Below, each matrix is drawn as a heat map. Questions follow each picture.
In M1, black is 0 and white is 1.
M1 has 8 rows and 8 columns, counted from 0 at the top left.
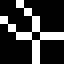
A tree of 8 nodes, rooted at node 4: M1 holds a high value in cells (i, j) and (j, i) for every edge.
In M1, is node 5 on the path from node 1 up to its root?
no
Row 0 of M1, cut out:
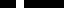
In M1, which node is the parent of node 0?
2
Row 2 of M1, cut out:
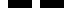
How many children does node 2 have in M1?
1
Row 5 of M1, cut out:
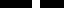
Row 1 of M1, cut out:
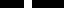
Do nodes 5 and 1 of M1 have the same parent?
no
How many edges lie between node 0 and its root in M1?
2
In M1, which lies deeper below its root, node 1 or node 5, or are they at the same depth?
node 1
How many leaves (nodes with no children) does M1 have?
5
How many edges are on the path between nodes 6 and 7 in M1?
2
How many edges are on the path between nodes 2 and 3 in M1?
2
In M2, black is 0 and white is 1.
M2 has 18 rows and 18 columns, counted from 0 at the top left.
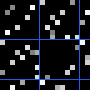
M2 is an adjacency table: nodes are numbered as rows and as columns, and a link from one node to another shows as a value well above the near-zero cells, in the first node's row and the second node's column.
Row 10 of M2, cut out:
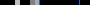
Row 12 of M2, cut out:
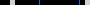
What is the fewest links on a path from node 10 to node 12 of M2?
4
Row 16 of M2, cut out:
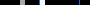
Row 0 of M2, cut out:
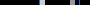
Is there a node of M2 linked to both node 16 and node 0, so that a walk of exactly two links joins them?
yes
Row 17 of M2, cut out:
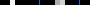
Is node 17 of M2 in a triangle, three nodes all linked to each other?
yes
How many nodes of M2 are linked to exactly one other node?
0
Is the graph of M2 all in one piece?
yes
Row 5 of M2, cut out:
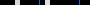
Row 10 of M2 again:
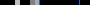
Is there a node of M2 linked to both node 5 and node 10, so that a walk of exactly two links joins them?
yes
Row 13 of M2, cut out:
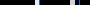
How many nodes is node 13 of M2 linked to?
2
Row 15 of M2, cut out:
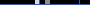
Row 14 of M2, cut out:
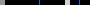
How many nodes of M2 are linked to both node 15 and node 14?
0
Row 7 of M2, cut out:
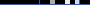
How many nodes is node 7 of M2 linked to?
3
